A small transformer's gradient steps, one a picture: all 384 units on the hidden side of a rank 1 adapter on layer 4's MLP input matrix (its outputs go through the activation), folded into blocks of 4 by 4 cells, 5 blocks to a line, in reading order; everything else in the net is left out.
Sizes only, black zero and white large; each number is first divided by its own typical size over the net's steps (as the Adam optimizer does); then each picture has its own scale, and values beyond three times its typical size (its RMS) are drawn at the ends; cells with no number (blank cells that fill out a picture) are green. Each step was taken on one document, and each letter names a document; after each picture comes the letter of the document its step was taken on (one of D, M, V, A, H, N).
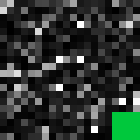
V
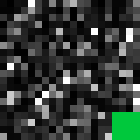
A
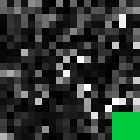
V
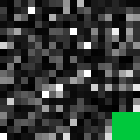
A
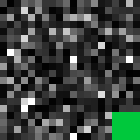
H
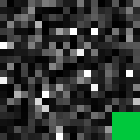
A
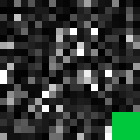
A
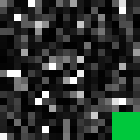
V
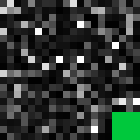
V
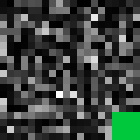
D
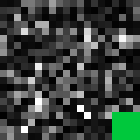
D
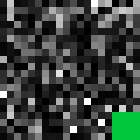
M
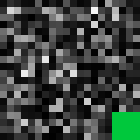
M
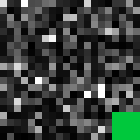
H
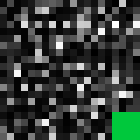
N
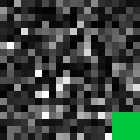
D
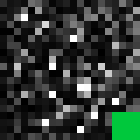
N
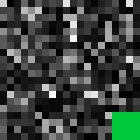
H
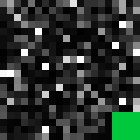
V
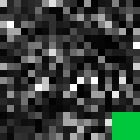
H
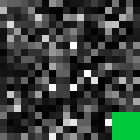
H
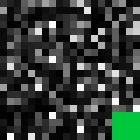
N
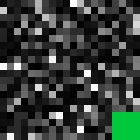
N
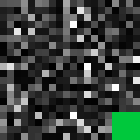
H
